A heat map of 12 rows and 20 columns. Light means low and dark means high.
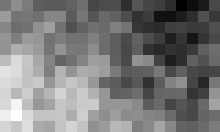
The halves do not mirror each other. The field climbs toward the top right. The ninth with the highest average is the top right. The ninth with the lowest average is the bottom left. No regular stripes run through it.
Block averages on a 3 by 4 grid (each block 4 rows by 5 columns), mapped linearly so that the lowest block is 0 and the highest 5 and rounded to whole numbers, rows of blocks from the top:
2345
1244
0123
